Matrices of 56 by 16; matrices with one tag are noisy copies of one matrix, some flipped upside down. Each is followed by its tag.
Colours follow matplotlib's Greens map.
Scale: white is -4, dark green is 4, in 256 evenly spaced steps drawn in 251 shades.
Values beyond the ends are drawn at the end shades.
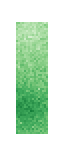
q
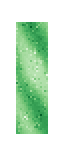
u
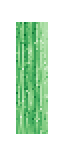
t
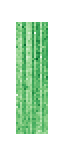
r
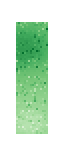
q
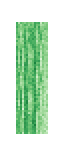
t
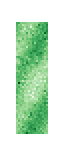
u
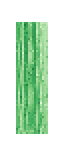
t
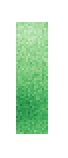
q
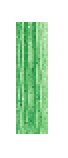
t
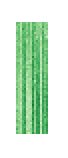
r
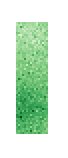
q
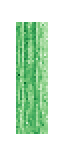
t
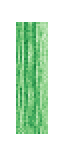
t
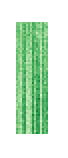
r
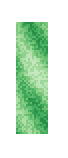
u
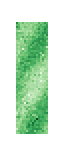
u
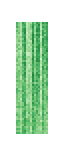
r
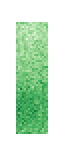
q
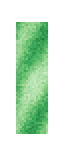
u
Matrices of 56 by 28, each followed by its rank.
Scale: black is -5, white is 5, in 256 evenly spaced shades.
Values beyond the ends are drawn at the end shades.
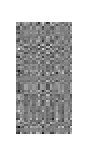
three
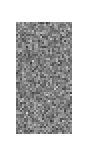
full rank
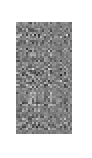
five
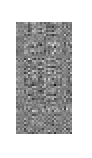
five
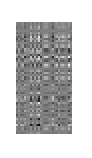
two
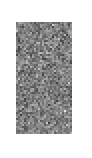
full rank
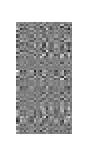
three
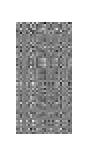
three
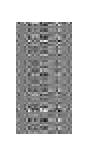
two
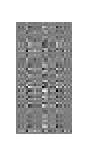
two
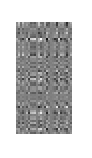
two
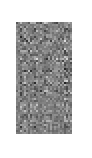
five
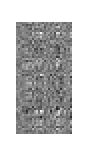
five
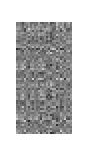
five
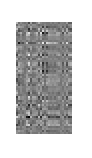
three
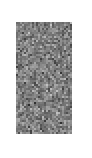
full rank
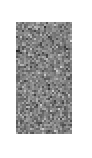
full rank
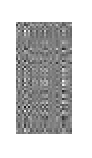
three
